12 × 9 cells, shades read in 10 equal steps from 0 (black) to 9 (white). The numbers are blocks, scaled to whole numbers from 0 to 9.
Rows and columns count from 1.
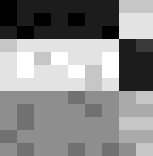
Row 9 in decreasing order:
6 6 5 5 5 5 5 4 4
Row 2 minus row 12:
-5 -3 -5 -4 -4 -4 -3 3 1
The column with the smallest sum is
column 1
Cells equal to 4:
8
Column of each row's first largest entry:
8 8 8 2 2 2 1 9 8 8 8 9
